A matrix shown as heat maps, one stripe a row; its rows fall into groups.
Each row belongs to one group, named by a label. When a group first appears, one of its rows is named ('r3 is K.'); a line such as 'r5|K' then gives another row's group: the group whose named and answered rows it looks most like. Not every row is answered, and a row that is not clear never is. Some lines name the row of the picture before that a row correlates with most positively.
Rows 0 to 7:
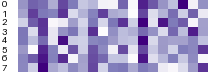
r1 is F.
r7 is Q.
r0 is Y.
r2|Y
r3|Q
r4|F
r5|Q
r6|F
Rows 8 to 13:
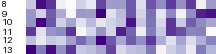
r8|Y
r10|Y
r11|F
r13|F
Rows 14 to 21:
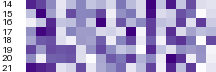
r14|Y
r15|Y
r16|Q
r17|Y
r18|Y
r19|F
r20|F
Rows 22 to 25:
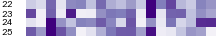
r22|Q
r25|F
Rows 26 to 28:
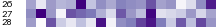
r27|Y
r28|Q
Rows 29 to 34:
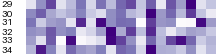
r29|Y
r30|Y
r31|Q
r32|F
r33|F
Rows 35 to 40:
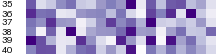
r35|F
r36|Y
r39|Y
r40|Y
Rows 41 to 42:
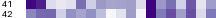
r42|Y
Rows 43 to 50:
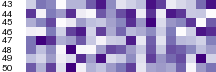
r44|F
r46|Q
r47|Y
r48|F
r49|Q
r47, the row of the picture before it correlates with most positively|42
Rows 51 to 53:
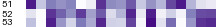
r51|F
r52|Q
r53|Q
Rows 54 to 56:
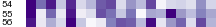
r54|F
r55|F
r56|F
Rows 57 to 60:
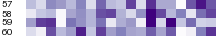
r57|Q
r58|Q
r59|Y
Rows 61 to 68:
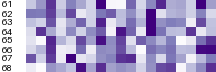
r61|Q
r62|F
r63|Q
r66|Q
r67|F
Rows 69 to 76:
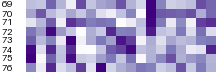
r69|Q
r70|Y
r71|Q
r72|F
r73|F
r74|F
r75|F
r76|Q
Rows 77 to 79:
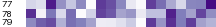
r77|Q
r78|F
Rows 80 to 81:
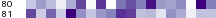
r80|Q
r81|F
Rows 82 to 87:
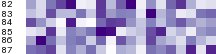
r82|F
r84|F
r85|Q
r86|Y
